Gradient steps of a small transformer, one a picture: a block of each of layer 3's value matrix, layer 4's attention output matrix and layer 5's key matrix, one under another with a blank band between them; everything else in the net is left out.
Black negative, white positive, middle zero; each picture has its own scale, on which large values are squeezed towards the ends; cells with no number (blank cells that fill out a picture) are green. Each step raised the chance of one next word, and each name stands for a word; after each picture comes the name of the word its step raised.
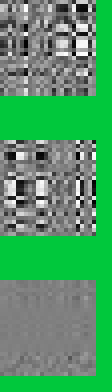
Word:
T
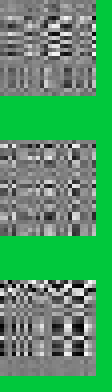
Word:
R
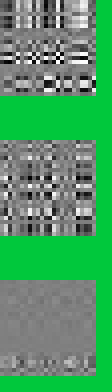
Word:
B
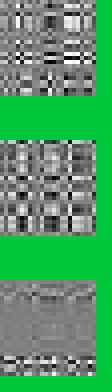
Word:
B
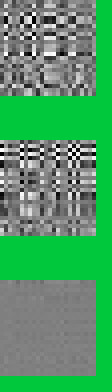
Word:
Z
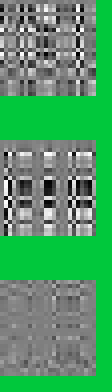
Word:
T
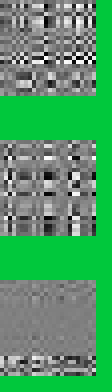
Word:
B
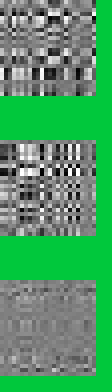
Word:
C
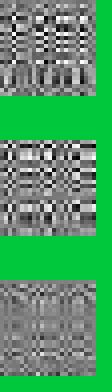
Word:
R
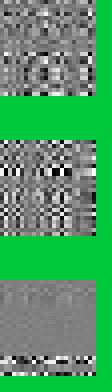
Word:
C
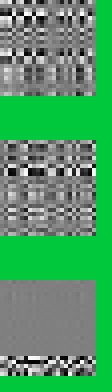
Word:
C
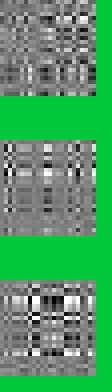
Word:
C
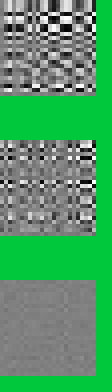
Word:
R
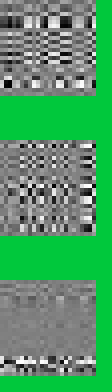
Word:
R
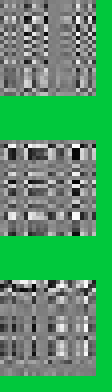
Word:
R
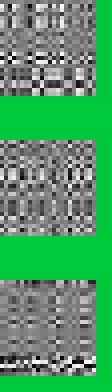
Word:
B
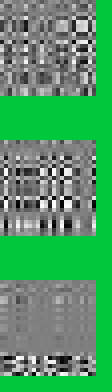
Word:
T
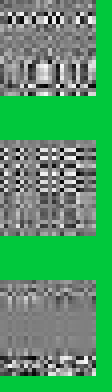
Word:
Z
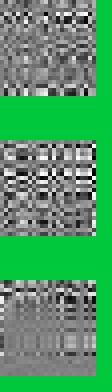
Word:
Z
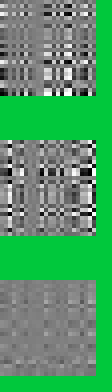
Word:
C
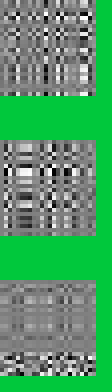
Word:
C
